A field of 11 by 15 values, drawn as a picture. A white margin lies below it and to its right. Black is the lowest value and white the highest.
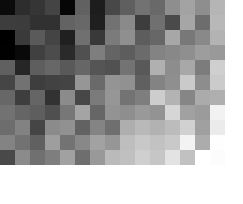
The ninth with the highest average is the bottom right. The halves do not mirror each other. Values rise toward the bottom right. There are no regular stripes. The ninth with the lowest average is the top left.
